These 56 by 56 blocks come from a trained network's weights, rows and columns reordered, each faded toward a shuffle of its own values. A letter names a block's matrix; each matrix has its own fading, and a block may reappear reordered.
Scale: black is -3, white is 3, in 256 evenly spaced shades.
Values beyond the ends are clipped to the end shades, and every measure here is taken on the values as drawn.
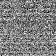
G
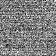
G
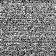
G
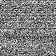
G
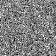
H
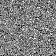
H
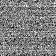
G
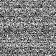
G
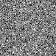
H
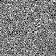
H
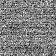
G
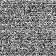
G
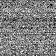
G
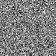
H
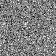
H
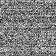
G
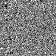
H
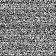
G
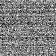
G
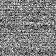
G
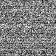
G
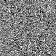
H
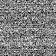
G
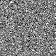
H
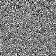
H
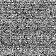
G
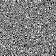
H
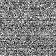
G
